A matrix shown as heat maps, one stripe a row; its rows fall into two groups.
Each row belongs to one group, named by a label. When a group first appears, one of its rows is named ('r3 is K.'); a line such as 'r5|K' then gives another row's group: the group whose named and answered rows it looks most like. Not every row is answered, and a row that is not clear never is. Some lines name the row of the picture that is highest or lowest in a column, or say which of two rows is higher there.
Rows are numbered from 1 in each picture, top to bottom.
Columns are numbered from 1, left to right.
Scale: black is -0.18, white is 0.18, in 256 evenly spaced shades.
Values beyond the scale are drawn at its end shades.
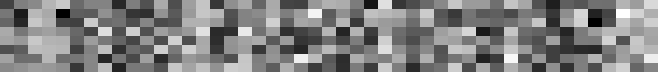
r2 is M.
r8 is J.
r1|J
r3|M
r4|J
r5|J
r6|J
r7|M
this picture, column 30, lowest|8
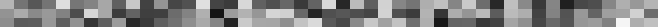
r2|J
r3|M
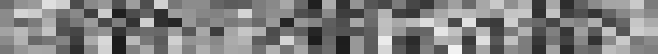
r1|J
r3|M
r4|J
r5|J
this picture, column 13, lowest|3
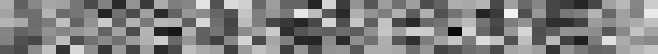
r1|J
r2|M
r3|J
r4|M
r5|J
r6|M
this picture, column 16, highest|6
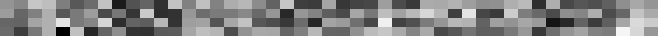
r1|J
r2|M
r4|M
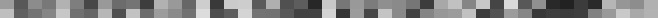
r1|J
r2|J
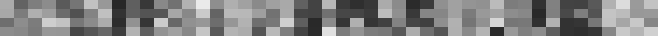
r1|J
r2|J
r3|J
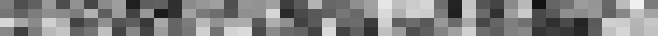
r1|M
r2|M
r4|J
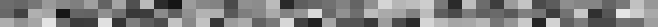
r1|M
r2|M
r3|J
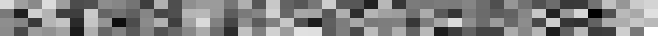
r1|J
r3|J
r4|M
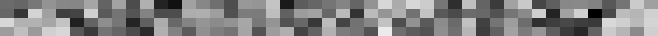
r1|M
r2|M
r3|J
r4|J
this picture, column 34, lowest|2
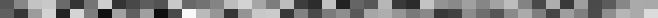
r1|J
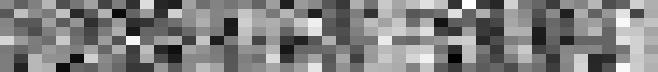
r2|J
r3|M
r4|M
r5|J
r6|M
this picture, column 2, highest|2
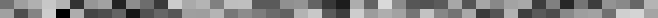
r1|J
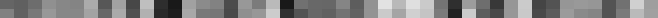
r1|M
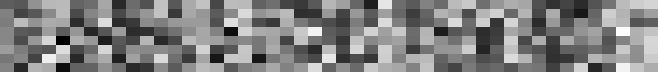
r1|J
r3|J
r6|J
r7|J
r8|M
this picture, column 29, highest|4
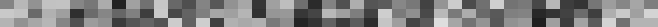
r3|J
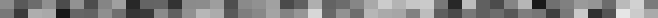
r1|M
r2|M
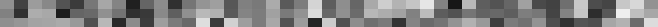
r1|M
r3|J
